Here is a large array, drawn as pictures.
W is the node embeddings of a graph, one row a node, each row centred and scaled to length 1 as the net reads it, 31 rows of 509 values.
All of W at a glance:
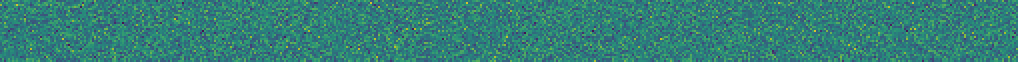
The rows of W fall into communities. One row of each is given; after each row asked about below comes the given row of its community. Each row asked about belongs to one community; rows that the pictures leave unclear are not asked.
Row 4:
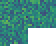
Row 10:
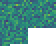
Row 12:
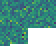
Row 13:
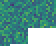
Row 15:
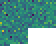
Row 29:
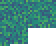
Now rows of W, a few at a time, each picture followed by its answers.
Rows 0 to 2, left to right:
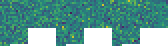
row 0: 29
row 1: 13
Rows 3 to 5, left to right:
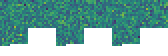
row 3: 10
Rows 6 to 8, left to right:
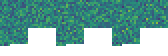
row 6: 15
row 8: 13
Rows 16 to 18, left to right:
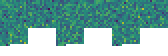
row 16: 12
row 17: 10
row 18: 15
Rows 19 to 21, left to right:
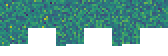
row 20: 13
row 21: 12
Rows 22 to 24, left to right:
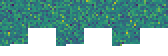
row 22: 29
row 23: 4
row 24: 15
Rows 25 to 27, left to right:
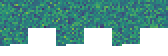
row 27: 15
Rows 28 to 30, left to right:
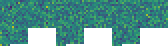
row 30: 29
